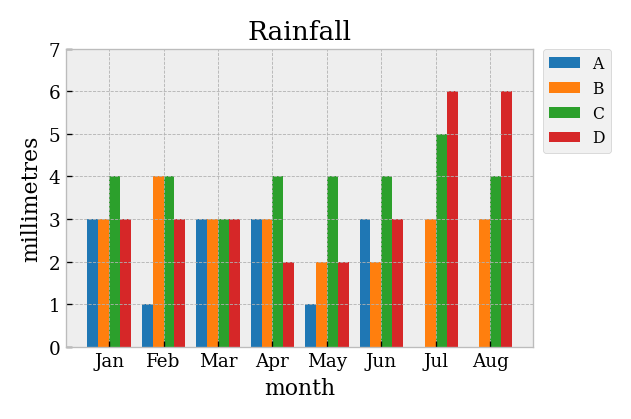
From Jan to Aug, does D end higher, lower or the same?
higher
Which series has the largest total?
C
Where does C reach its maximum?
Jul
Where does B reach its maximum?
Feb
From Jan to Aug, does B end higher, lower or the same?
the same
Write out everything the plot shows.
Title: Rainfall
x-axis: month, ticks Jan Feb Mar Apr May Jun Jul Aug
y-axis: millimetres, ticks 0 1 2 3 4 5 6 7
Legend: A, B, C, D
Values:
A: 3 1 3 3 1 3 0 0
B: 3 4 3 3 2 2 3 3
C: 4 4 3 4 4 4 5 4
D: 3 3 3 2 2 3 6 6
